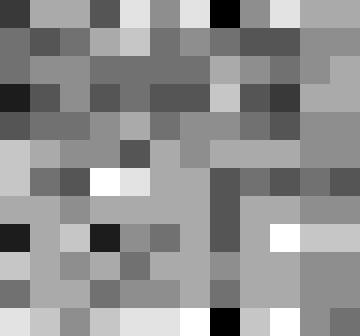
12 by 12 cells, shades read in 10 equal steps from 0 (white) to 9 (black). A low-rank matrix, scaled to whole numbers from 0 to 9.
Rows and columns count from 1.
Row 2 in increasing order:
2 3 4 4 4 5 5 5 5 6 6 6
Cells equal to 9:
2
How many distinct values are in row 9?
7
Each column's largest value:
8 6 6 8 6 6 6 9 6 7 5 6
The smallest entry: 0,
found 4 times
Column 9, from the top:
4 6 4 6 5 3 5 3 3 3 3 2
